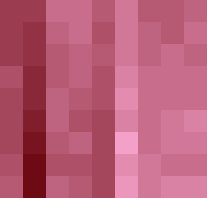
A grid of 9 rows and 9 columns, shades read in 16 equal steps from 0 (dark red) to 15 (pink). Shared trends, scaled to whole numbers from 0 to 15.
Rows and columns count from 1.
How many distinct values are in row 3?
6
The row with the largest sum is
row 9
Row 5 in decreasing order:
13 10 10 10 9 8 7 6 3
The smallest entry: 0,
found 2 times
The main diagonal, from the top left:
5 4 8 9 7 12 10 10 12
